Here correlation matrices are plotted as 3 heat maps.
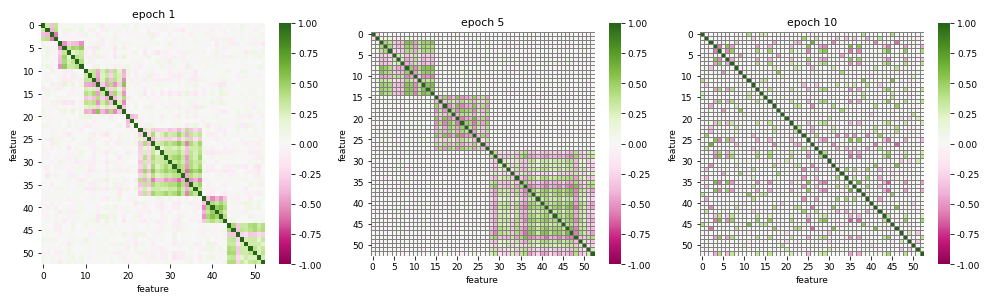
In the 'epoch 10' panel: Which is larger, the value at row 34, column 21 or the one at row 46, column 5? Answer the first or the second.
the second
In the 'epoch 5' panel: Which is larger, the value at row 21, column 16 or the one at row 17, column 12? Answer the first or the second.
the first
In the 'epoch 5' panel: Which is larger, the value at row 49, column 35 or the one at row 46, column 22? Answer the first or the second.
the second
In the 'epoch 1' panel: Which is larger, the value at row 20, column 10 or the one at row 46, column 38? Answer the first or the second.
the first
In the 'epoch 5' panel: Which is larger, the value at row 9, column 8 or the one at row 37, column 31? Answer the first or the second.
the first
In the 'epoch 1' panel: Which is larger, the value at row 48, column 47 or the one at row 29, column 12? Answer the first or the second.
the first
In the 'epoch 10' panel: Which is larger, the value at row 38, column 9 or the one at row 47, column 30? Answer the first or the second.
the first
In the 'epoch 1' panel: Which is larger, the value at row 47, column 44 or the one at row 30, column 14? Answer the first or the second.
the first
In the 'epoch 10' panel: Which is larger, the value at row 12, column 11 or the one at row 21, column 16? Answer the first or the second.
the second
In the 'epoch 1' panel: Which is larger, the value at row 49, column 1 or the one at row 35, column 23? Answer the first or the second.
the first
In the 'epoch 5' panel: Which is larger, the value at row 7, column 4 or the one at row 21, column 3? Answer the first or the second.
the second
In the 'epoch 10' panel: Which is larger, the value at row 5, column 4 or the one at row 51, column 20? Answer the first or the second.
the second
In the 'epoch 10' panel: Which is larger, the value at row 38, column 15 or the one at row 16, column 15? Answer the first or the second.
the first
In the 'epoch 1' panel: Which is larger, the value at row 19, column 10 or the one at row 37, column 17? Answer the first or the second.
the second
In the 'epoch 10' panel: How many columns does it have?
53
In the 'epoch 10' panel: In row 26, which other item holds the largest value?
2
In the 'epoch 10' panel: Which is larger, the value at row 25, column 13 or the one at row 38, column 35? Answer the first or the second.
the second
